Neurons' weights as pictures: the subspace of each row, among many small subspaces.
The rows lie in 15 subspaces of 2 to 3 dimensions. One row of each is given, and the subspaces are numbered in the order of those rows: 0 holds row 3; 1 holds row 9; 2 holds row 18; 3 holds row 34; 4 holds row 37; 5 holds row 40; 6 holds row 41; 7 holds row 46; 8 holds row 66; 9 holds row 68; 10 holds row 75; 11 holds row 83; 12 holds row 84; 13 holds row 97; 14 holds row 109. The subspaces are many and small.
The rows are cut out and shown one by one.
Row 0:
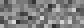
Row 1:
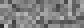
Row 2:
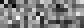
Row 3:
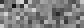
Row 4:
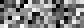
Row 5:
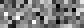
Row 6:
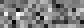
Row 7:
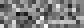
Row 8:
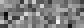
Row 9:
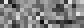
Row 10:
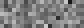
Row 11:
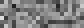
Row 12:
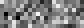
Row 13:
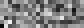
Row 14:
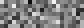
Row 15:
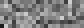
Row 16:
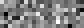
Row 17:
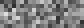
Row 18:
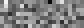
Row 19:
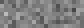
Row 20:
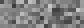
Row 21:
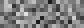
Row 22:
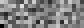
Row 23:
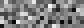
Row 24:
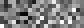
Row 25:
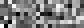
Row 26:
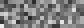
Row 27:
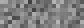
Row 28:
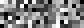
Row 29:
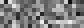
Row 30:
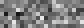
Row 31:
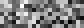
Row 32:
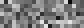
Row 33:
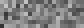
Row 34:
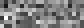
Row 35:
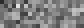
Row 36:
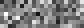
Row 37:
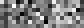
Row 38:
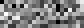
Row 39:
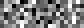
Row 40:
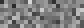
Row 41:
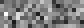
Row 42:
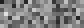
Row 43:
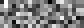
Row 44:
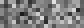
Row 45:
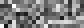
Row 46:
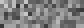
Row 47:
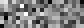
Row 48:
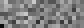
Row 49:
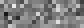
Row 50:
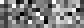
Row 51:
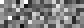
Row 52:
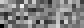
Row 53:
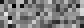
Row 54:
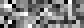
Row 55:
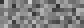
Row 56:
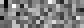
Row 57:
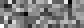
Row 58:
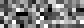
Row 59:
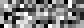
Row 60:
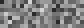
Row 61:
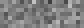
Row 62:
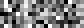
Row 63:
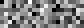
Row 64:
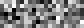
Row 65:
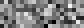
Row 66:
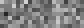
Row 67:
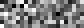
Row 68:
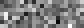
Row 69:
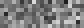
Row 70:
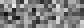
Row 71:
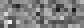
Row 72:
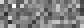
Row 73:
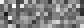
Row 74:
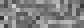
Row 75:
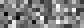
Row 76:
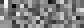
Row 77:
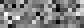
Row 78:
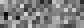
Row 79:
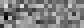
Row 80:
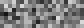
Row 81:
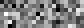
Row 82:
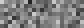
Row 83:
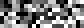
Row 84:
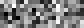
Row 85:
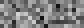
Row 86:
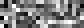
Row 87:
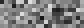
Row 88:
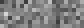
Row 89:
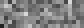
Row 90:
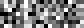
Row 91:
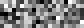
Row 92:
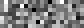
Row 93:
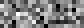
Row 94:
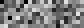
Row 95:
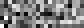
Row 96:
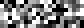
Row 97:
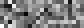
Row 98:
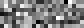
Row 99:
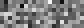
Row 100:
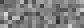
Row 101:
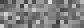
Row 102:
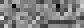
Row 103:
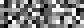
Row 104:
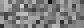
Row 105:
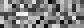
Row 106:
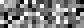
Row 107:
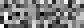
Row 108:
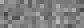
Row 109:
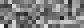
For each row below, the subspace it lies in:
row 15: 14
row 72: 13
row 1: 14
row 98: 12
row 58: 6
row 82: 5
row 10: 1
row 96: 12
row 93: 10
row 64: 12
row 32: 1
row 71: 7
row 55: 2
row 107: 7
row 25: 7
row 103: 2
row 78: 6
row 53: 13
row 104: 8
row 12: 6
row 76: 5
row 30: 6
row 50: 4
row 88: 8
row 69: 11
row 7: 10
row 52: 4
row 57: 13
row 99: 2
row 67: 0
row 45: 14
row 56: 5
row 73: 13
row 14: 5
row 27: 5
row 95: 7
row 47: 6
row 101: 8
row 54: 13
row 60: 2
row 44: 4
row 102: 3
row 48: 4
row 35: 7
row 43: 2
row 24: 4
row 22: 4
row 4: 11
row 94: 11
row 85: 10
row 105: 8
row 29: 1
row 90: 1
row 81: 7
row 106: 9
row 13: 7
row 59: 14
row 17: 12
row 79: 3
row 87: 0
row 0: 0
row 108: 9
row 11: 3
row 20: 0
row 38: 3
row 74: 3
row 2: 1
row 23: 0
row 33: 7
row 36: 10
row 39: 11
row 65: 9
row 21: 11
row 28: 8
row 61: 11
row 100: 9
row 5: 10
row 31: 11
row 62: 1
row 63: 2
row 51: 11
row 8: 9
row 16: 9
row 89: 13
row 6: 6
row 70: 12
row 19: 10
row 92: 5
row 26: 0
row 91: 12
